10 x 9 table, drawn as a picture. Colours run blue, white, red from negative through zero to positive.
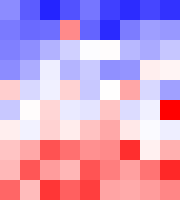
There is an overall slope up to the bottom. The top left is the calmest part. On average the colour sits 50% of the way up the scale. No regular stripes run through it.
